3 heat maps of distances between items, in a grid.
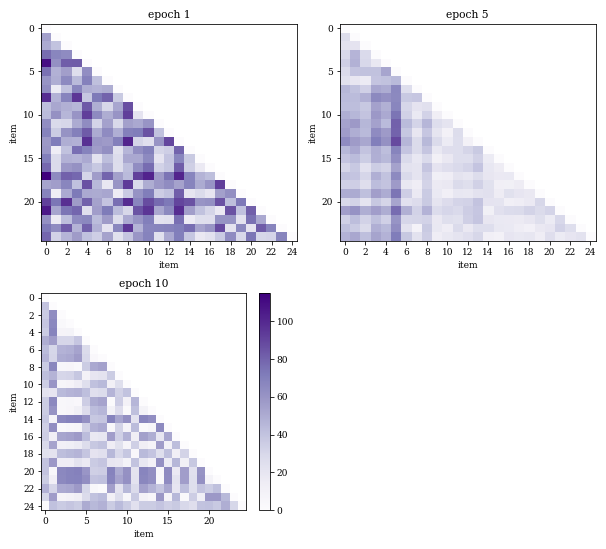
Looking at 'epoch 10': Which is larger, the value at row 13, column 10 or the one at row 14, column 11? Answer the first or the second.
the second
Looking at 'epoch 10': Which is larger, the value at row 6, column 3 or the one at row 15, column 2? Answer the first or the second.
the first
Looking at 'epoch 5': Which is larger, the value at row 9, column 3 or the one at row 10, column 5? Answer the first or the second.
the second
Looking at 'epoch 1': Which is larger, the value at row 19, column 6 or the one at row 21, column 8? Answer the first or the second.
the first
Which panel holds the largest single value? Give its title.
epoch 1
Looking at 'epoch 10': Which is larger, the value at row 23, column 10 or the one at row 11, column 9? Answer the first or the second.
the second
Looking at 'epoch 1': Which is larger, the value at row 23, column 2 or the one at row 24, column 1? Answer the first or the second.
the first
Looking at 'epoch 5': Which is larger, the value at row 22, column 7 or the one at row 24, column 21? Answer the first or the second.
the first
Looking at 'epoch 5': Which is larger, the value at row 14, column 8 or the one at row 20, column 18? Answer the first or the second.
the first
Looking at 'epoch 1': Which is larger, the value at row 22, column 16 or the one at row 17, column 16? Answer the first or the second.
the second
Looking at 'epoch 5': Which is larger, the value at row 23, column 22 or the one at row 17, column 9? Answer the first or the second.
the first
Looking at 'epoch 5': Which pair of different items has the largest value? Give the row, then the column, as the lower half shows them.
13, 5
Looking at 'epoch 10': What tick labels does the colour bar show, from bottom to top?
0, 20, 40, 60, 80, 100
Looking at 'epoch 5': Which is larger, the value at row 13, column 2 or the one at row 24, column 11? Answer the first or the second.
the first
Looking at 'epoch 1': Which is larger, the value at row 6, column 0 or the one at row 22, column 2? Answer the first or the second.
the first
